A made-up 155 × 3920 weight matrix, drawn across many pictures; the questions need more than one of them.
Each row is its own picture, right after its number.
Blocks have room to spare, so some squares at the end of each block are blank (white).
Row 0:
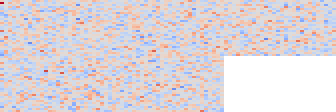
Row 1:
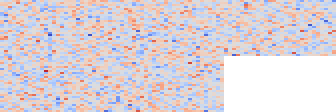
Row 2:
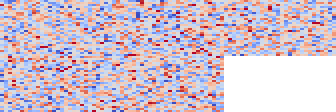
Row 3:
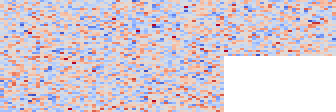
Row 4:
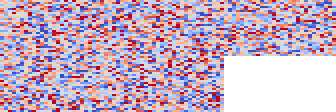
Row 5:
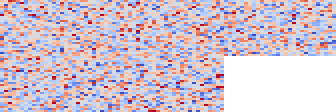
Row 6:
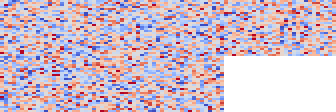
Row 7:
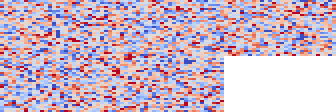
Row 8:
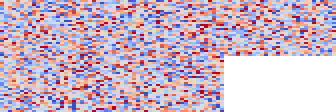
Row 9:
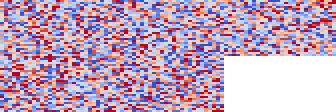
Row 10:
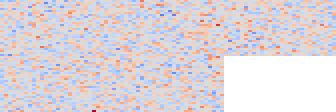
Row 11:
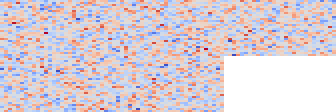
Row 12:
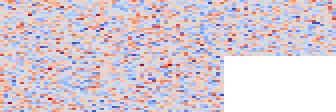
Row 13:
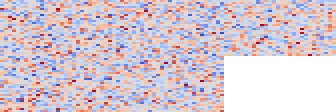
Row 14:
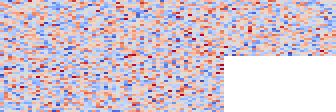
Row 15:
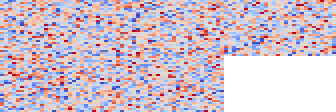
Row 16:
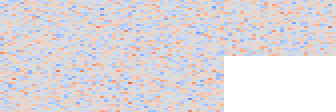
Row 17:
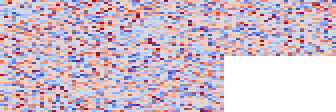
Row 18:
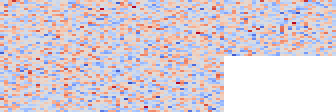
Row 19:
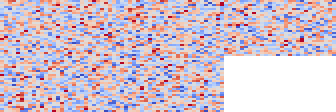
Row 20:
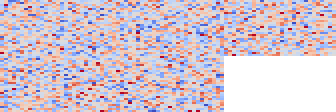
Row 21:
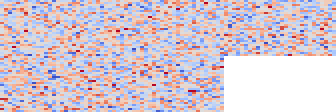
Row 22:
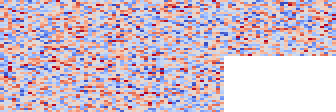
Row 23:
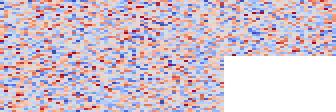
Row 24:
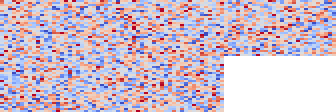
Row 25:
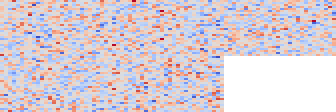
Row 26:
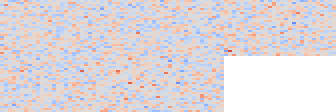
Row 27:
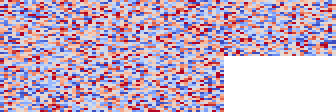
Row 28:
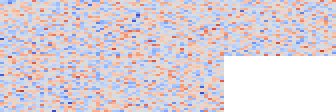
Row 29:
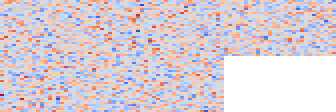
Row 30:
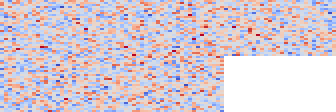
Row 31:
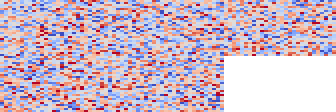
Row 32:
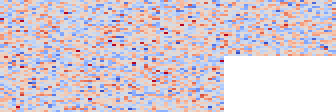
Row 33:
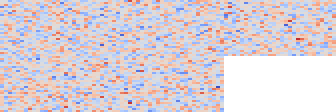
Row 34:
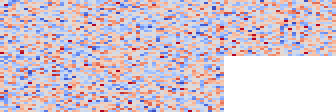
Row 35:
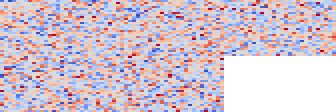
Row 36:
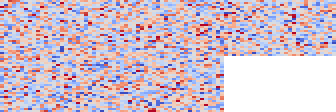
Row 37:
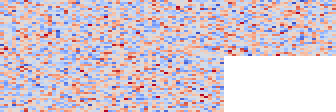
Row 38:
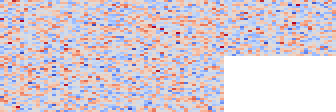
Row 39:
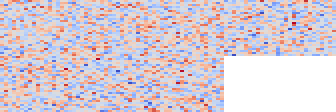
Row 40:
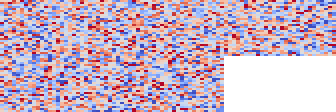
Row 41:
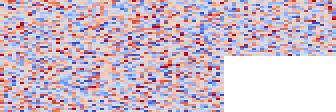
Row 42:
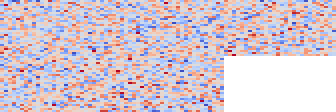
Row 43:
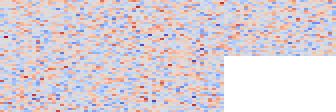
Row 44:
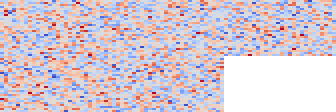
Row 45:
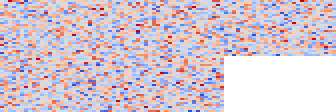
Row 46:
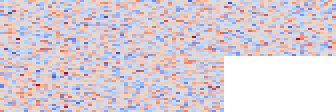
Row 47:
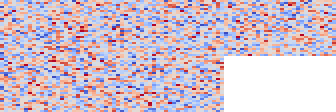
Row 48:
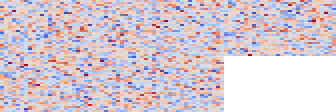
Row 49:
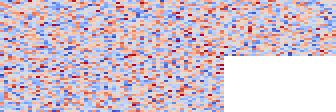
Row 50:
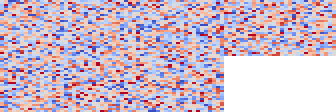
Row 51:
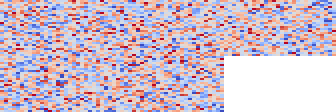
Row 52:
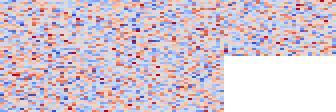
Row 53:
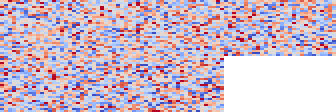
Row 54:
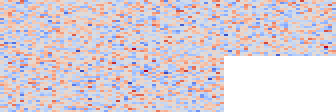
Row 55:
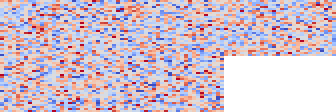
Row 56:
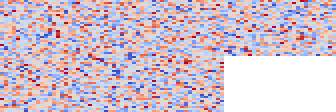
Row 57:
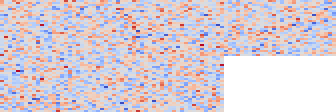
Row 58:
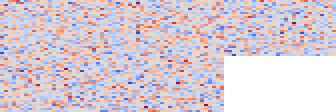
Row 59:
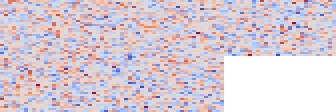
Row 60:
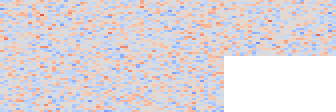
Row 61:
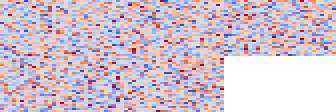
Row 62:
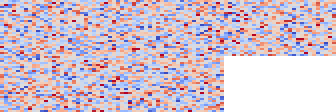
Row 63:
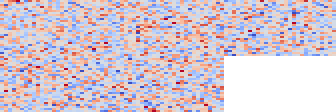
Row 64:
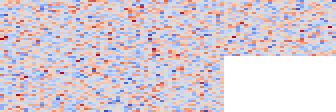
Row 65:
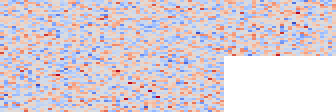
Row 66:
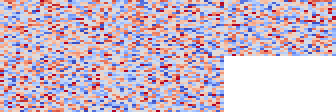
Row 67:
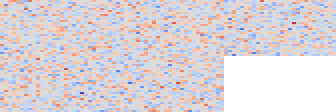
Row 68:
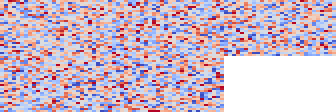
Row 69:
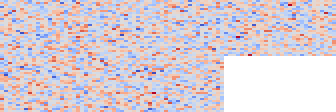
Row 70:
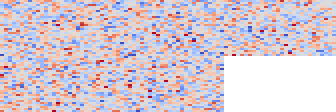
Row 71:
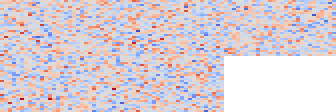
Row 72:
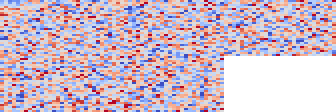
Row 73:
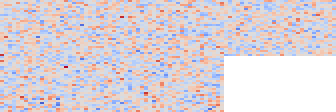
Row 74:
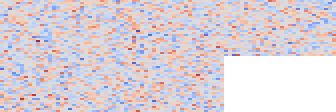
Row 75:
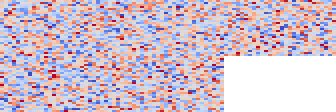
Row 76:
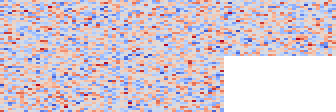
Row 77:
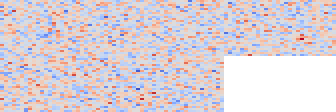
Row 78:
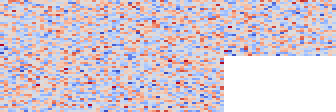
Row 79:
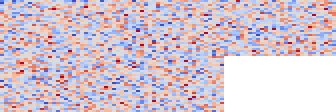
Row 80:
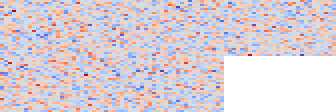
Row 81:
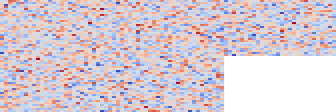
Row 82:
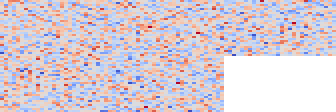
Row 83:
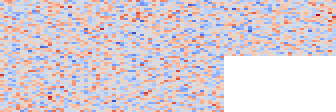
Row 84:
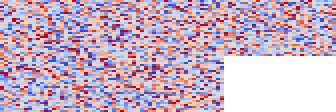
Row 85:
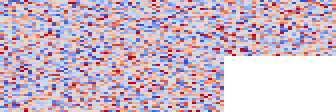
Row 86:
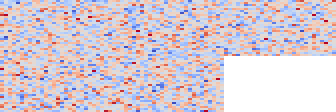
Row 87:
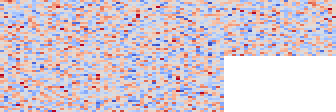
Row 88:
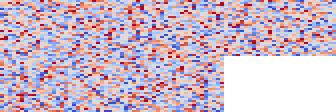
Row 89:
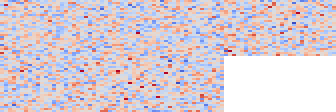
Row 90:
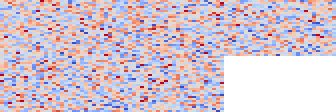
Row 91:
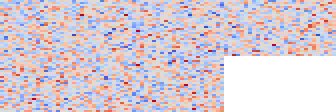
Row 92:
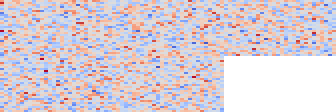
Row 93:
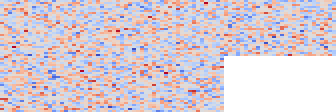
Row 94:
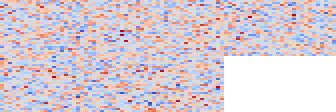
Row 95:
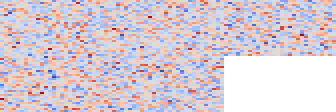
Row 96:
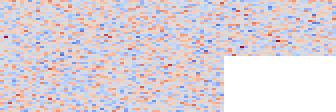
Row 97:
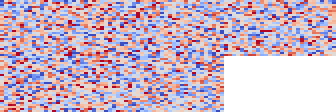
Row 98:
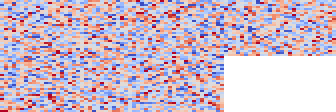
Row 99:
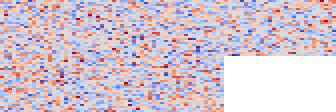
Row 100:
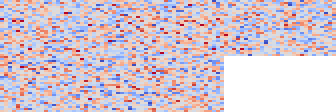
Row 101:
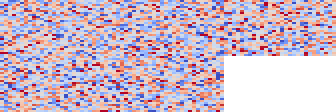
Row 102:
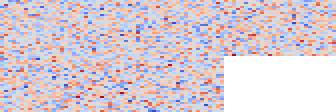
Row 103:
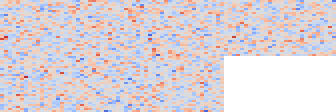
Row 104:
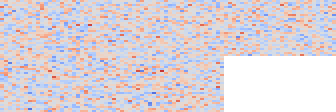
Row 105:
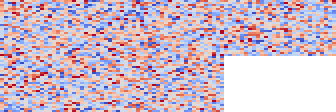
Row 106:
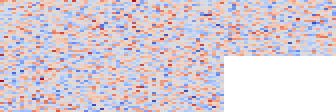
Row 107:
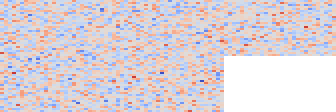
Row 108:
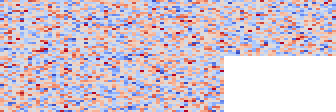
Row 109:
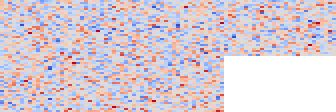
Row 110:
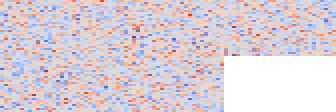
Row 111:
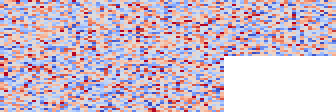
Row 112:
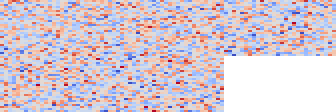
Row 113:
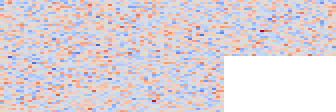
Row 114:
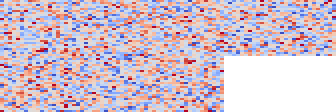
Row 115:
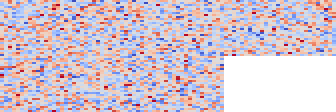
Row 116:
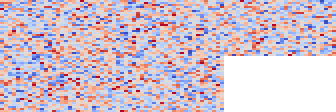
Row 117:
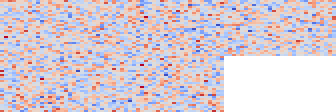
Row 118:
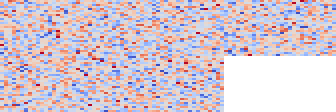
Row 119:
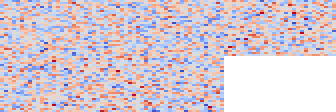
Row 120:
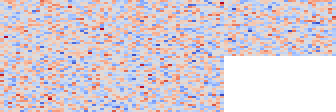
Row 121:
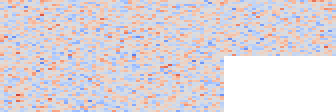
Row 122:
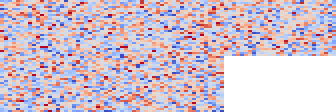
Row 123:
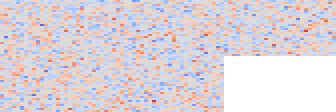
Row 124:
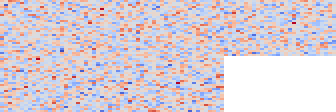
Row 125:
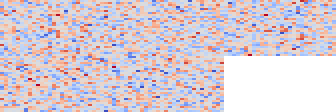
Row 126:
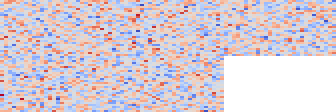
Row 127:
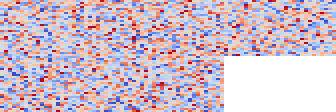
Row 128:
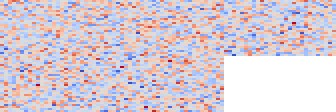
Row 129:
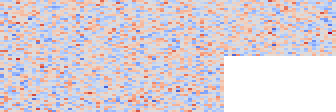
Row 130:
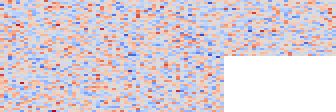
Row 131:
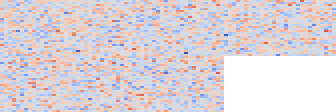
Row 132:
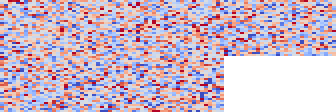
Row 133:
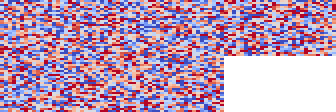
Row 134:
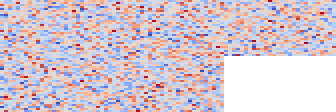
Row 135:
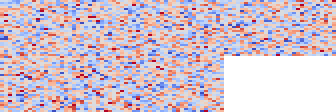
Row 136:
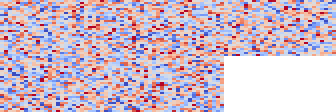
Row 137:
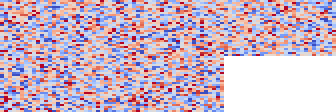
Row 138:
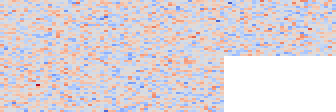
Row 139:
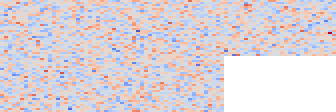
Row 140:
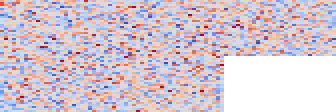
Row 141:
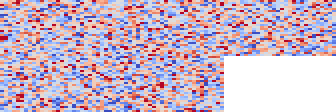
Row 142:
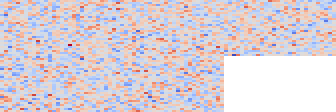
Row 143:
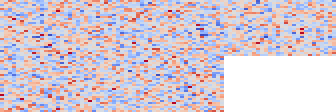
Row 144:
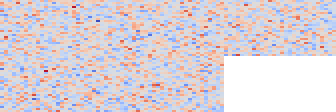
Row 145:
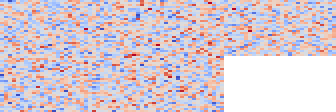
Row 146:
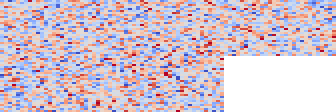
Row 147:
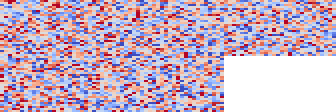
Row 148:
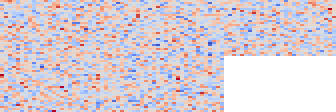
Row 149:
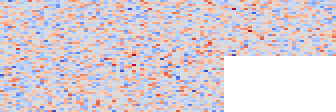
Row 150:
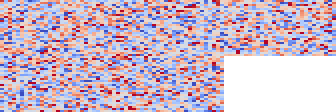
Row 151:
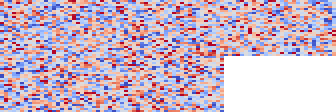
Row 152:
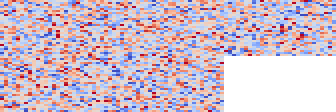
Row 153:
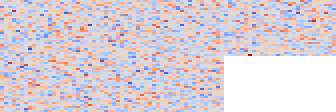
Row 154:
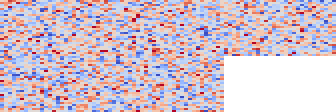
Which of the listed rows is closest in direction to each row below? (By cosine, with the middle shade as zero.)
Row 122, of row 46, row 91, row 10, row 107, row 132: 10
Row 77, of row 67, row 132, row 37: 67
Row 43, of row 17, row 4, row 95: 4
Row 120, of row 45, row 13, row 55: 55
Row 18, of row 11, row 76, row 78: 78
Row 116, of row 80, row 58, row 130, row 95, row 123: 130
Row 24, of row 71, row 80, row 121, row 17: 71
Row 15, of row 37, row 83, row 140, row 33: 140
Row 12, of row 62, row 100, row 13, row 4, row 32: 4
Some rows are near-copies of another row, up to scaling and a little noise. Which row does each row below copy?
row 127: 136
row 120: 66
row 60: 122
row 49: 14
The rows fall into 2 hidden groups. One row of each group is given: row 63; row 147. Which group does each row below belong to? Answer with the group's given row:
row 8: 147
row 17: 147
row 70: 147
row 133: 63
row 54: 63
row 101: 63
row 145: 147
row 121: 147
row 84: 63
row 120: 147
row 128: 63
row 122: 147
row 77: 63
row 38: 63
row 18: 63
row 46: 63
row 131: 63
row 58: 63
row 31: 147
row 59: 63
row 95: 63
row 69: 63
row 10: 147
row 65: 63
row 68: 63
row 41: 147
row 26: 63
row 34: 63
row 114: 63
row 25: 147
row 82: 63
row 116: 147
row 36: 63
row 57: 147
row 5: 63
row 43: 147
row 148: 147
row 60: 147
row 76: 63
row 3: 147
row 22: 63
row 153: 63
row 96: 147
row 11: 147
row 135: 147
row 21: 63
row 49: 147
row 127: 147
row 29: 147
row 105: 147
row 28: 147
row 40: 147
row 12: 147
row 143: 147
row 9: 147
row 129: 147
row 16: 63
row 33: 63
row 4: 147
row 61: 63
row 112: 63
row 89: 63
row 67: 63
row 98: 147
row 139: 147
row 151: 147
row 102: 63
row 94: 63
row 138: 63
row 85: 63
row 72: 147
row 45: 63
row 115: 147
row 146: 147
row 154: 147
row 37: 63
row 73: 147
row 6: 63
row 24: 147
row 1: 147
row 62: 63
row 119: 63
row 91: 147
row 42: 63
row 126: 147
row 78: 63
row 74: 147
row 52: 147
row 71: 147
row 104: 63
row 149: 147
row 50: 63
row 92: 147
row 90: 147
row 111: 63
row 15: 147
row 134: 147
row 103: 147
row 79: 147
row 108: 63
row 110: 147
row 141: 147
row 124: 63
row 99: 147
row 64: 147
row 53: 63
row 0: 147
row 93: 63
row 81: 63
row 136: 147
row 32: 63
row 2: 147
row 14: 147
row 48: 63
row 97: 147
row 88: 147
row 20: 63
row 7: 63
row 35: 147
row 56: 63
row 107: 63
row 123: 147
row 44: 63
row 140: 147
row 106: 147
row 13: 147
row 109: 147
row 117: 147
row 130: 147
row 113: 147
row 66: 147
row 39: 63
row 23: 147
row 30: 147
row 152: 63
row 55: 147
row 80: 63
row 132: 63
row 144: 147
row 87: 147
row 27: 63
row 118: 63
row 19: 147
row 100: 63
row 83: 147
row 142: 147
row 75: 63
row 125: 63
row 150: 63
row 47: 63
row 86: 147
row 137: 147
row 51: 147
